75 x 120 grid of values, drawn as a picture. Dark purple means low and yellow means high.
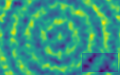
Rings spread out from the centre. The ninth with the lowest average is the bottom right. In the bottom right lies a patch that is lower than the rest. The histogram is bell-shaped.
